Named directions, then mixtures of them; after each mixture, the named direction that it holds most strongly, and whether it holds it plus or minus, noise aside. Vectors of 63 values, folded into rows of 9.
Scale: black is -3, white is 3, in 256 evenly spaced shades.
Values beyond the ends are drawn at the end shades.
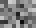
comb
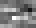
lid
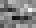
lid, minus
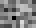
lid, minus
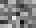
comb, plus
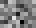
comb, plus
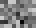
comb, plus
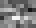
lid, plus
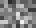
comb, minus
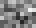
comb, plus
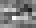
lid, plus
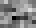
lid, minus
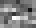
lid, plus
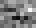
lid, minus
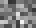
comb, minus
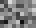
comb, plus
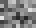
comb, plus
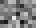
comb, plus
